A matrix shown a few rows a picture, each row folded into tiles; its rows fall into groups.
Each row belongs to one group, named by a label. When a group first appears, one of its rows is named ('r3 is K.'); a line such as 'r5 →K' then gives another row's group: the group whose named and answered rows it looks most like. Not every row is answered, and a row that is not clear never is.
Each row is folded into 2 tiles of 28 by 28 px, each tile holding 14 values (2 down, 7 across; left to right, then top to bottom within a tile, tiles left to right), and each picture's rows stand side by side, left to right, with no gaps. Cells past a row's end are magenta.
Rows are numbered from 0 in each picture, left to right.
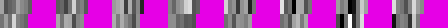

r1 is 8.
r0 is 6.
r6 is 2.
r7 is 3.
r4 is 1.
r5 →1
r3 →6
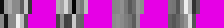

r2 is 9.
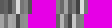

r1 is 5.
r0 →8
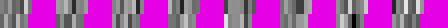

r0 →5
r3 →1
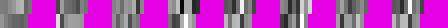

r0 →6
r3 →1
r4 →8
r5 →3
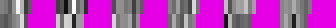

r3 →5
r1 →8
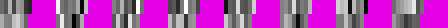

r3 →8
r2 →5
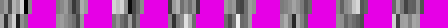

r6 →6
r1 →9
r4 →2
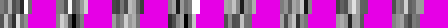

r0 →5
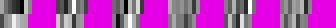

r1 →8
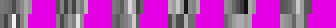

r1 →3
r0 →2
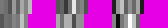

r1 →8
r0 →3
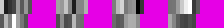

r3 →6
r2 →1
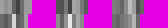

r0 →2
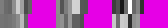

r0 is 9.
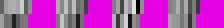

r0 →6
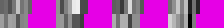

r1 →6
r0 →8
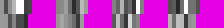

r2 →5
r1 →9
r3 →8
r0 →6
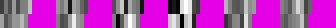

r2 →1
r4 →3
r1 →1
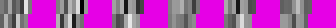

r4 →1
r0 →5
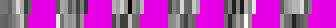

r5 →6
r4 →3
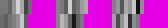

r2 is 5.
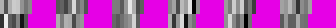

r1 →8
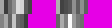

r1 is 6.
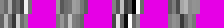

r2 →5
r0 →5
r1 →6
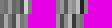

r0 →5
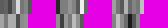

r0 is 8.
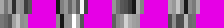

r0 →1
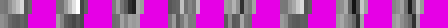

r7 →9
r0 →6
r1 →6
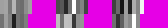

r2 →3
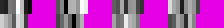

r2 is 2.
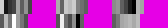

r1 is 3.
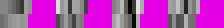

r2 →9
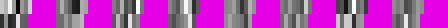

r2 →5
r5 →5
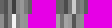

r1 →8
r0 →2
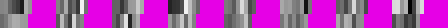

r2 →2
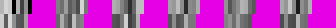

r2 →2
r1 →5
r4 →6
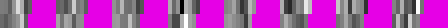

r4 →9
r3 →1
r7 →5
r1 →8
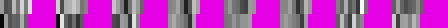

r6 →5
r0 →3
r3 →9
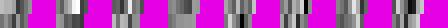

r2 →8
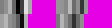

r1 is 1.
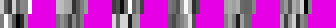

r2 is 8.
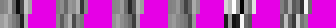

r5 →5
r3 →9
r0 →9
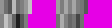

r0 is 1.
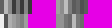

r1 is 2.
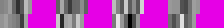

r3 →2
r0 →9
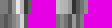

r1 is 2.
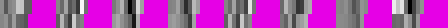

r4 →5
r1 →5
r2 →9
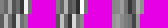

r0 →5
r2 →9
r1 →5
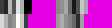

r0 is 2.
